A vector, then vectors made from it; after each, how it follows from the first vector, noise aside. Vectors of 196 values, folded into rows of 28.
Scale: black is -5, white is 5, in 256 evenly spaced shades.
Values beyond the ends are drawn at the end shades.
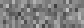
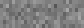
shrunk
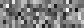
scaled up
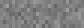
shrunk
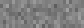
shrunk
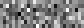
scaled up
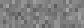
shrunk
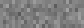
shrunk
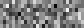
scaled up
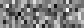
scaled up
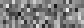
scaled up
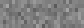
shrunk
